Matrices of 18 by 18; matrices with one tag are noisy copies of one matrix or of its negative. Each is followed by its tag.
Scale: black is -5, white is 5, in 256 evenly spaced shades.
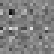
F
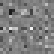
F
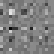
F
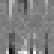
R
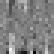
R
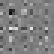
F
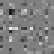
F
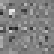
F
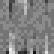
R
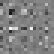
F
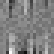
R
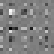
F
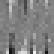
R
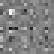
F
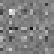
F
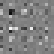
F
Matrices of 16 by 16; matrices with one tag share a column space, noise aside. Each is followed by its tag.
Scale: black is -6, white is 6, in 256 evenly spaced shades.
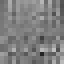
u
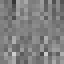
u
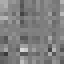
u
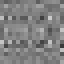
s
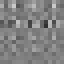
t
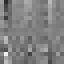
u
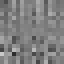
u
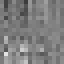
u
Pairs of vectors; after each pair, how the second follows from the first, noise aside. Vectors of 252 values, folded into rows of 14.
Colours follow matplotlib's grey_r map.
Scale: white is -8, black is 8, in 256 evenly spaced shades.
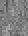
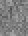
wrapped around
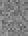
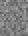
wrapped around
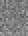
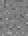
partly zeroed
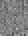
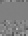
partly zeroed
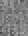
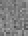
wrapped around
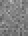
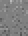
partly zeroed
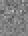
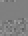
partly zeroed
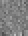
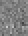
wrapped around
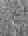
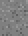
partly zeroed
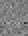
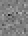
wrapped around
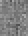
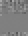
partly zeroed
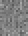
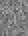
wrapped around
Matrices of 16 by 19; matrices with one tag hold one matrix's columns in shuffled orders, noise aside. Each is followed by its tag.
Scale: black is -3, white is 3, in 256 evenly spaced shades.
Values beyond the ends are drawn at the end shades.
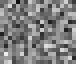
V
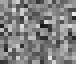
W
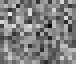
W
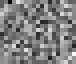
V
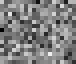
V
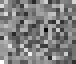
V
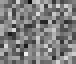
V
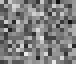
V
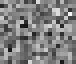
W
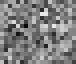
W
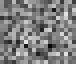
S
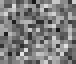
V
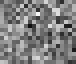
W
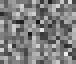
V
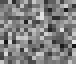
S
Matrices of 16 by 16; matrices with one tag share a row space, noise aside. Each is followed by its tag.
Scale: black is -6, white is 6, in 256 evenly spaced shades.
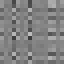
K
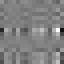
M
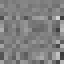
M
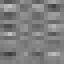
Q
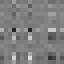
K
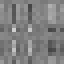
K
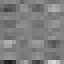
Q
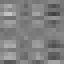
Q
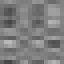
Q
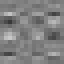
Q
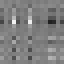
K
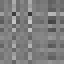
K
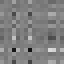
K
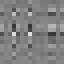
K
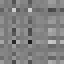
K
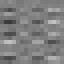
Q
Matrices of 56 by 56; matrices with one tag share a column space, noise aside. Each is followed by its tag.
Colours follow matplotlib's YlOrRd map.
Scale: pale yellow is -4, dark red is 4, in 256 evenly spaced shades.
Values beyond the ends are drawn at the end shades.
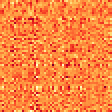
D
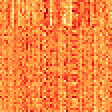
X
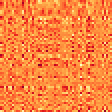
D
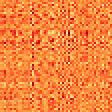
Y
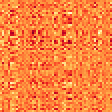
Y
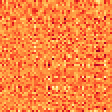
D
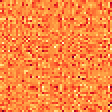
D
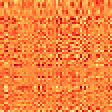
D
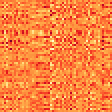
Y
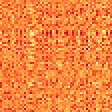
Y
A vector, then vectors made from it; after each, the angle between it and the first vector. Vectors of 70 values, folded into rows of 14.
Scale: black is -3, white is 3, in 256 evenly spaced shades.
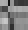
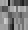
nearly parallel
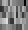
partly aligned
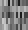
partly aligned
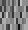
orthogonal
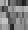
nearly parallel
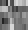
nearly opposite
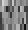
orthogonal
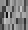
orthogonal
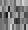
partly opposed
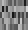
partly aligned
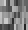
partly aligned
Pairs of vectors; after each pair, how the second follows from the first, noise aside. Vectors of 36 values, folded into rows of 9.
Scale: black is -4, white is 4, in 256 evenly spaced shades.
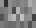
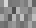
sign-scrambled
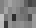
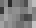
wrapped around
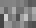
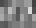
reversed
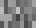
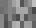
wrapped around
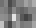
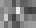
wrapped around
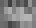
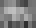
reversed
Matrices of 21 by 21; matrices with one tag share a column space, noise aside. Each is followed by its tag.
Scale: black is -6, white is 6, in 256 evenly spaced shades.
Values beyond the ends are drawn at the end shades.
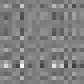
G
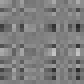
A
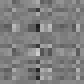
A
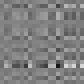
G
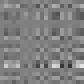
G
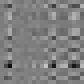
G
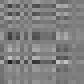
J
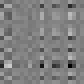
G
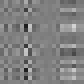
A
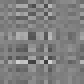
J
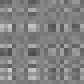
A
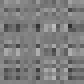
A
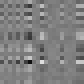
J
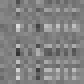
A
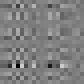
G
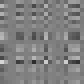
J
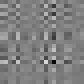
J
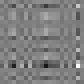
G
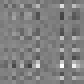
G
